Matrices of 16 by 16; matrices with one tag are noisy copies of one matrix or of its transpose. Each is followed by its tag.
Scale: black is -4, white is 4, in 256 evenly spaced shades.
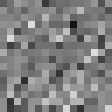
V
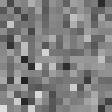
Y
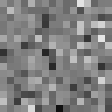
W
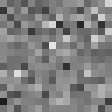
Y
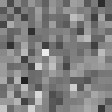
Y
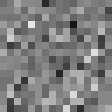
V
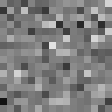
Y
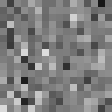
Y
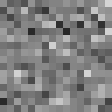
Y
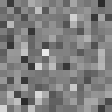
Y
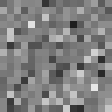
V
